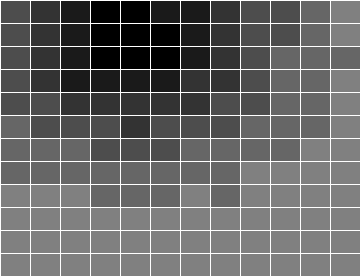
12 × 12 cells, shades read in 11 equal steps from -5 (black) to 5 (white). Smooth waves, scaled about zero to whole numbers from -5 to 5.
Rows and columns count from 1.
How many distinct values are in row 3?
5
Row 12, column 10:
0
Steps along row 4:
down down same same same up same up up same up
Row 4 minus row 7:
-1 -2 -3 -2 -2 -2 -2 -2 -1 0 -1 0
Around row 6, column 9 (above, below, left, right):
-2 -1 -2 -1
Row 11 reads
0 0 0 0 0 0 0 0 0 0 0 0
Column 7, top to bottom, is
-4 -4 -4 -3 -3 -2 -1 -1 0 0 0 0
